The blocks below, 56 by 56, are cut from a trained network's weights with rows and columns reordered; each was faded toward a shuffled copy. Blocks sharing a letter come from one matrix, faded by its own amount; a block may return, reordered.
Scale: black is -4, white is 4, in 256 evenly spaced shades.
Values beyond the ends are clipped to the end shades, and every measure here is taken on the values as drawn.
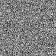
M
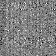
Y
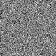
M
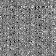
Y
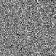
M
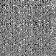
Y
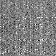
Y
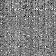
Y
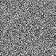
M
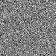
M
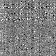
Y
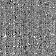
Y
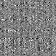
Y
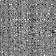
Y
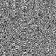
M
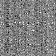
Y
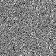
M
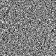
M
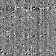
Y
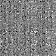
Y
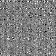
Y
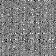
Y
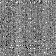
Y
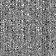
Y
